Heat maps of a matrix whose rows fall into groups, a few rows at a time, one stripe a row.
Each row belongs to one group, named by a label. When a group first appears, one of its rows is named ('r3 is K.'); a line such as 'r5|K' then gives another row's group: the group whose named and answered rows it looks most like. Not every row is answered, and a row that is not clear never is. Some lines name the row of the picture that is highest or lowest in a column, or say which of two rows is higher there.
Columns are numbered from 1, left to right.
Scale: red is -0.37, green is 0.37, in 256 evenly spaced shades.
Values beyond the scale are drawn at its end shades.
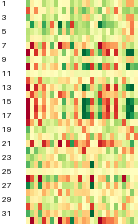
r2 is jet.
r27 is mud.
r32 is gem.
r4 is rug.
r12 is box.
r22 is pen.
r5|rug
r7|gem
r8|jet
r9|pen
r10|jet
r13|jet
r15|jet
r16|jet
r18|box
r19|pen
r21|gem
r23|rug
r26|box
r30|box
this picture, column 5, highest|4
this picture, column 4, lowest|26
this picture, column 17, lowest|26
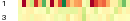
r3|mud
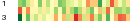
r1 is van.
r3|pen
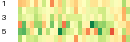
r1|gem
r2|pen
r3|rug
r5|van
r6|pen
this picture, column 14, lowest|1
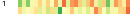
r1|pen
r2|van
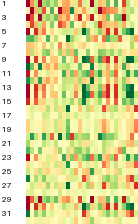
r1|box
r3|box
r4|gem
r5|jet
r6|van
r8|rug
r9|jet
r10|mud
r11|jet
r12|mud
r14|jet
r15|jet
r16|van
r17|rug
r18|van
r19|van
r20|rug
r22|mud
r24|van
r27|van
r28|rug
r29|box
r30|jet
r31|pen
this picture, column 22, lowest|2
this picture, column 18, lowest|6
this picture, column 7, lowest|20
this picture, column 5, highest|20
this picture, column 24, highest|3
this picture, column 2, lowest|2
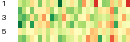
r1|van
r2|mud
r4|mud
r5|van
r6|van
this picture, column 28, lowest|1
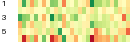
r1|rug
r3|rug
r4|rug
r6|gem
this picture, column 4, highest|6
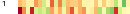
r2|box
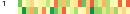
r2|rug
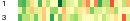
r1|van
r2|rug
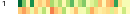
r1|mud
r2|gem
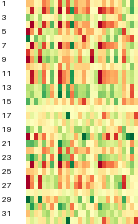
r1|gem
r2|gem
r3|mud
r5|box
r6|pen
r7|gem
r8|box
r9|box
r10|gem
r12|gem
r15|pen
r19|mud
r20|jet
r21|rug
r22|gem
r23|rug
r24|gem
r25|gem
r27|box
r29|mud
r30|rug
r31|rug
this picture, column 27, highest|20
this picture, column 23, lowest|20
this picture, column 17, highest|29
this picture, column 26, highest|20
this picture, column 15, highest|20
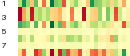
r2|box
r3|box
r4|rug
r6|mud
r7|mud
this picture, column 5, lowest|8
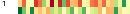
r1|gem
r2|mud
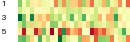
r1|pen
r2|mud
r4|rug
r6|van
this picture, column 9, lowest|5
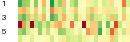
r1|rug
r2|gem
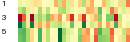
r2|van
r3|box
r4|mud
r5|van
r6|van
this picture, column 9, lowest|3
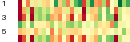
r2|box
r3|box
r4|mud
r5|gem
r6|box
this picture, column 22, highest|1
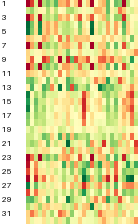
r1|box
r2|van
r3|box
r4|mud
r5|mud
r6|gem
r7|box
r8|van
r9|gem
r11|gem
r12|van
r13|rug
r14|pen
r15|pen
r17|pen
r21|van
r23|box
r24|jet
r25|jet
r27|pen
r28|jet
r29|van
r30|mud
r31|gem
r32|van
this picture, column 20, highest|13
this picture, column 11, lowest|9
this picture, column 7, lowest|13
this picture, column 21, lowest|26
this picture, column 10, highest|24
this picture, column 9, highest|13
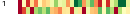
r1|jet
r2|box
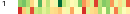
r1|van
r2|box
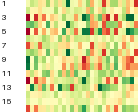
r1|van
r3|jet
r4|van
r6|rug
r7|box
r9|pen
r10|pen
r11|rug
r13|rug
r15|mud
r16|jet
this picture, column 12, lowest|13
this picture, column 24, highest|11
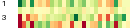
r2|mud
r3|jet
